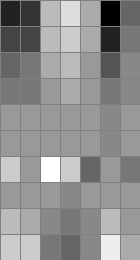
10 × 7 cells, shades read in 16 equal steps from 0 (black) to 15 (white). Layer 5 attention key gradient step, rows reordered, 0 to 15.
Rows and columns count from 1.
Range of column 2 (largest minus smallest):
9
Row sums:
45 50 56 57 62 62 70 62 64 69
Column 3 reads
11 11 10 9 9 9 15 9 8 7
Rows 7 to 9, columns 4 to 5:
12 6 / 8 9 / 7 8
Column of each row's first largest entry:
4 4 4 4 1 1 3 1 1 6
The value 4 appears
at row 2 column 1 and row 2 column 2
